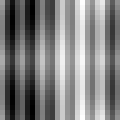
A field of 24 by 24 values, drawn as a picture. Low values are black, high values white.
Mirror symmetry: top to bottom. Lone odd cells: none. Stripes: upright, repeating 6 times.
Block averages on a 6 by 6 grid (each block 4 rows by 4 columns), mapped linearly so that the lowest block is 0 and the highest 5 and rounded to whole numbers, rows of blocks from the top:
1 0 2 4 5 3 | 0 1 3 4 4 2 | 2 2 4 5 5 3 | 2 2 4 5 5 3 | 0 1 3 4 4 2 | 1 0 2 4 5 3
